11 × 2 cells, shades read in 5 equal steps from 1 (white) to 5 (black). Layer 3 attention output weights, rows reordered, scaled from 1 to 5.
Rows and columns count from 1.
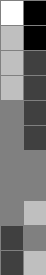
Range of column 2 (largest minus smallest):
3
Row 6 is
3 4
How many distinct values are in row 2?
2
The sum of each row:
6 7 6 6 7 7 6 6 5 7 6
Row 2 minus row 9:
-1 3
